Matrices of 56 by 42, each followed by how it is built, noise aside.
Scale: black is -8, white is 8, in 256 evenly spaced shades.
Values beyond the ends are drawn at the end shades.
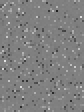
sparse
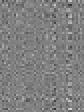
low rank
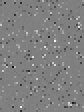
sparse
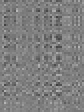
low rank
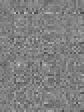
low rank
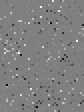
sparse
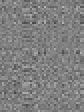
low rank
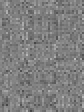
low rank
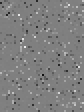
sparse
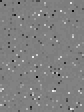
sparse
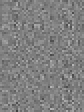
low rank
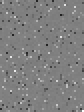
sparse
